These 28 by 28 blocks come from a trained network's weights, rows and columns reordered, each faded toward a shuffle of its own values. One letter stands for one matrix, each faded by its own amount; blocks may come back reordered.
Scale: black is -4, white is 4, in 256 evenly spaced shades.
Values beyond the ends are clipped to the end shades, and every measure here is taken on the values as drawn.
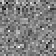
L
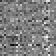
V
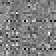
V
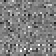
L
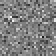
L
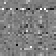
V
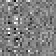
V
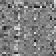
V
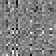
V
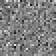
L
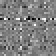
V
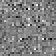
L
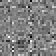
V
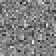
L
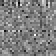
L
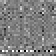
V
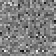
L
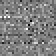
L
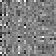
V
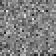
L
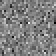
L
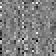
V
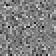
L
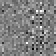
V
